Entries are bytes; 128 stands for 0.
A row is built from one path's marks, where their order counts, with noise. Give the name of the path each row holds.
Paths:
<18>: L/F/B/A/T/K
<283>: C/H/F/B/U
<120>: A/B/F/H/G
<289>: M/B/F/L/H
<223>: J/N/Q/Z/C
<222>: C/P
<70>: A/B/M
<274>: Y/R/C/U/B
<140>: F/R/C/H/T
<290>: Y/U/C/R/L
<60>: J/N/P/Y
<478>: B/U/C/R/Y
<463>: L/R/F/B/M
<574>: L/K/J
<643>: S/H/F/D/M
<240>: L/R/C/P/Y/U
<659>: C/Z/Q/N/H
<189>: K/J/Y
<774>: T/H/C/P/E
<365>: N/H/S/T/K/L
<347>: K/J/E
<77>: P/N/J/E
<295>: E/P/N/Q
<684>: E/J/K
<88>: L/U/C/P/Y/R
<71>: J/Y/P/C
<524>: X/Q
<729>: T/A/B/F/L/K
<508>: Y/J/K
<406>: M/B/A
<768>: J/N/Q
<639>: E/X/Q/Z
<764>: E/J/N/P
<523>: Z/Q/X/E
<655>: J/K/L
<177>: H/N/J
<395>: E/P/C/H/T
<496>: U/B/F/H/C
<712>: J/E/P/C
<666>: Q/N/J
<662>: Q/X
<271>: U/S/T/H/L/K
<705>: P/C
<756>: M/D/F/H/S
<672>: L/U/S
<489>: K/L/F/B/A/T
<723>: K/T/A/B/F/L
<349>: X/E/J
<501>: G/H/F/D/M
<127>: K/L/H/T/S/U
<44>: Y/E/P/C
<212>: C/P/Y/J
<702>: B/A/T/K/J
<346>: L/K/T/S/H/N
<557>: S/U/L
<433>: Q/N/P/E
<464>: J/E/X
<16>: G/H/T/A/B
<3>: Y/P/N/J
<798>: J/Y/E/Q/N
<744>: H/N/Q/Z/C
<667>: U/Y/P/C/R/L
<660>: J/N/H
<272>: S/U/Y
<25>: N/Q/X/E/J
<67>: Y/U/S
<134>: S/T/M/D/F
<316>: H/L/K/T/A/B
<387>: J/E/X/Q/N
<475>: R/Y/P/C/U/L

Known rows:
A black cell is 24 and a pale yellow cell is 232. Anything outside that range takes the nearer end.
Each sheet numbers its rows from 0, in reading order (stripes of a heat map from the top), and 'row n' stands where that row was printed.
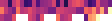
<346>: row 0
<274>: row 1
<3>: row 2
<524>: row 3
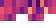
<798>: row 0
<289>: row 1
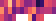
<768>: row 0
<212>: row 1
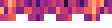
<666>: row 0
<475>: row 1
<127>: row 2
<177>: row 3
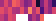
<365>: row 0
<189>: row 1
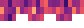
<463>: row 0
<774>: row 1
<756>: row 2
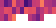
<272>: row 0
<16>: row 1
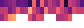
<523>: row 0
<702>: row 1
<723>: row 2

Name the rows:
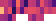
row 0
<655>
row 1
<643>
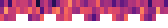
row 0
<395>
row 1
<347>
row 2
<433>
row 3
<501>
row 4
<290>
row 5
<18>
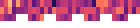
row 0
<660>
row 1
<557>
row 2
<387>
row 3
<77>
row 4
<464>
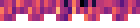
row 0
<60>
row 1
<223>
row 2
<574>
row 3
<44>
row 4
<88>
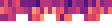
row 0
<316>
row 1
<349>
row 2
<659>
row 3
<639>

